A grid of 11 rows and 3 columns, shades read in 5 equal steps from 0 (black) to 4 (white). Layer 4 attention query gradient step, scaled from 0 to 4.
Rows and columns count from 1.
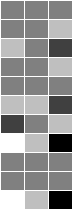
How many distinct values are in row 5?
1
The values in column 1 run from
1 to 4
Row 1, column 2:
2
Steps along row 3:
down down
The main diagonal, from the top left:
2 2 1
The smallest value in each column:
1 2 0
